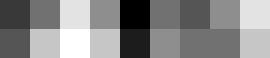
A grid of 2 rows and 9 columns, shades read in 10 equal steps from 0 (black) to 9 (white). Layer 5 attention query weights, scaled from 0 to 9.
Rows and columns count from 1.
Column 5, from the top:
0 1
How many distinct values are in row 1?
6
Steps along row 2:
up up down down up down same up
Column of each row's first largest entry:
3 3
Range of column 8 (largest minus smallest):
1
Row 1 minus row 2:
-1 -3 -1 -2 -1 -1 -1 1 1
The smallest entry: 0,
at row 1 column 5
